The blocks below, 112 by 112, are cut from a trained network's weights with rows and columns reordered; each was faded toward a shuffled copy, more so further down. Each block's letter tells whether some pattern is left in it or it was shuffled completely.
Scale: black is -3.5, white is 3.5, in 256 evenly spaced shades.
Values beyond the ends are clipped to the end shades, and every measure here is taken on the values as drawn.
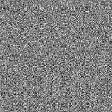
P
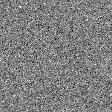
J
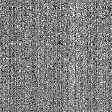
P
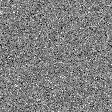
J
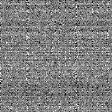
P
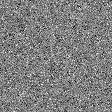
J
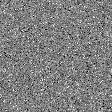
J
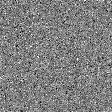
J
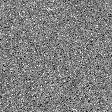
J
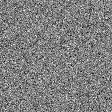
J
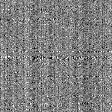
P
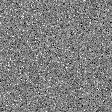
J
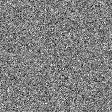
J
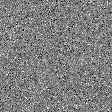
J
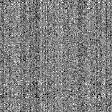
P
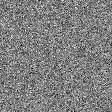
J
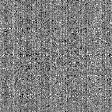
P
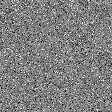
J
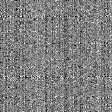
P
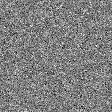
J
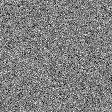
J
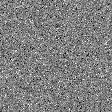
J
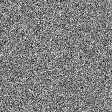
J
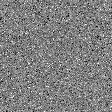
J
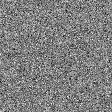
J
